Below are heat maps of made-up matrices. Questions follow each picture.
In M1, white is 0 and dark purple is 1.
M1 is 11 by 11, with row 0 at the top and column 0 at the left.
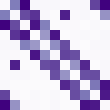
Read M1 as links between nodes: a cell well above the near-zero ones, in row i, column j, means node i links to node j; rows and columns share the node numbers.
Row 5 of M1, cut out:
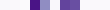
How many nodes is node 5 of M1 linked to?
4
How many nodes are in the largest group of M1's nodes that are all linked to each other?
3
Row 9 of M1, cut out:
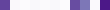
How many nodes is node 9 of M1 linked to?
4
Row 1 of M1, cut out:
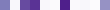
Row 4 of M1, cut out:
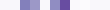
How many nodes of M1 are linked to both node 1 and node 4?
3
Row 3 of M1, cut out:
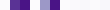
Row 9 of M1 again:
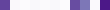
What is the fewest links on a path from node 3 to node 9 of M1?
3
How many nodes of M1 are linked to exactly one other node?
0
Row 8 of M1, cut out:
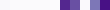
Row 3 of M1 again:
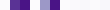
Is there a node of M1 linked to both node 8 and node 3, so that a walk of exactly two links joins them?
no
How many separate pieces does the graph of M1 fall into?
1
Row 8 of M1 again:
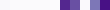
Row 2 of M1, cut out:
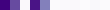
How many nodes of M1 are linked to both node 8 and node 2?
0
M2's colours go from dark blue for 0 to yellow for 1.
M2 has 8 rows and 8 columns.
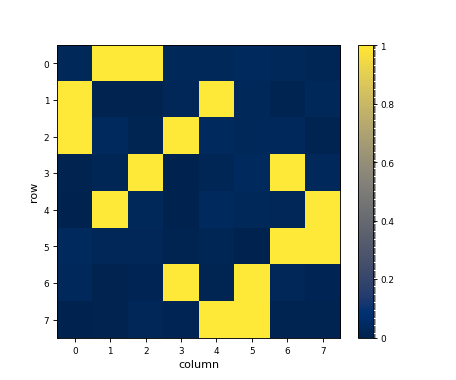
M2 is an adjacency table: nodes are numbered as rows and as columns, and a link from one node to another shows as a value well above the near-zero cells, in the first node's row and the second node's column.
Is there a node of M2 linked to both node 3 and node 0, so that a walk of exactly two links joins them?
yes
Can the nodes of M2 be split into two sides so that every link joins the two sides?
yes
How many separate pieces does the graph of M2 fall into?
1
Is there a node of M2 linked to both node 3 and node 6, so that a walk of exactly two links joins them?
no
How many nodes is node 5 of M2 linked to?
2
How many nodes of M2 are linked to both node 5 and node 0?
0
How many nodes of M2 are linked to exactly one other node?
0
